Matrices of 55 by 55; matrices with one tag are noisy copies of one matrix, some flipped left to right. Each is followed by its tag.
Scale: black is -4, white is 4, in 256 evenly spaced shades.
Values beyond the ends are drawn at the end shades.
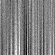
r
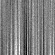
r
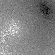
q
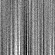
r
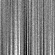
r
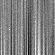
r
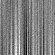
r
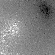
q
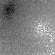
q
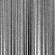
r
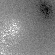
q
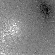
q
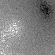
q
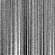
r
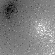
q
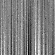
r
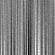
r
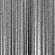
r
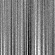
r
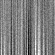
r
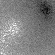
q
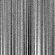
r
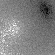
q
